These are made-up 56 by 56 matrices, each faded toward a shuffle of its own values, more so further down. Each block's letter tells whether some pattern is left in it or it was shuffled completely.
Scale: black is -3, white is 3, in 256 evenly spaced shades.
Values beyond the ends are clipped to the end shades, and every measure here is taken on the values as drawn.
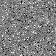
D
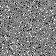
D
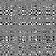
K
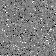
D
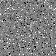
D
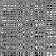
K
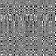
K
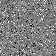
D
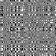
K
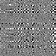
K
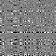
K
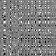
K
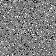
D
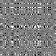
K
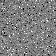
D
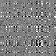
K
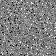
D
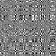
K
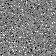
D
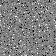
D
